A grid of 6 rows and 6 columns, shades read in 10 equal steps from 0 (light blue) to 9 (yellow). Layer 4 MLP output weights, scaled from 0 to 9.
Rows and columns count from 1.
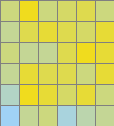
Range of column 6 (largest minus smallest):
4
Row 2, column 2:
7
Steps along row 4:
up down same down up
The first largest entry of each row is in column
2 3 5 2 2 3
